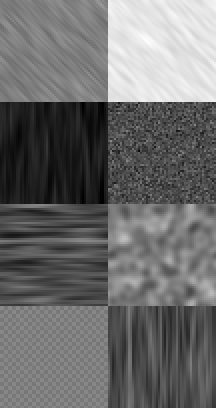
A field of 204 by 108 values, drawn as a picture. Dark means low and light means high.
The table splits into 4 rows of 2 panels. Panel 1,1: middling, slanting down to the right, faint in contrast. Panel 1,2: very high, slanting down to the right, faint in contrast. Panel 2,1: very low, streaked downward, faint in contrast. Panel 2,2: low, fine-grained. Panel 3,1: low, streaked across. Panel 3,2: middling, blotchy. Panel 4,1: middling, checkered, faint in contrast. Panel 4,2: low, streaked downward.
